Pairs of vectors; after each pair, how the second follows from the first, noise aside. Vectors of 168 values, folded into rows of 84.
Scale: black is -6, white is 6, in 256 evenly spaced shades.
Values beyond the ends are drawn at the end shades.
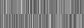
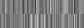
shuffled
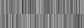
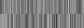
shuffled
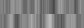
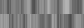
wrapped around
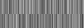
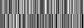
scaled up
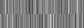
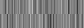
negated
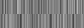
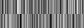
scaled up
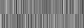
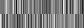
scaled up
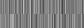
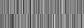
negated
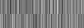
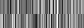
scaled up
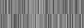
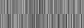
negated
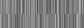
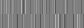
partly zeroed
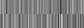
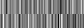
scaled up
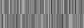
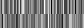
scaled up
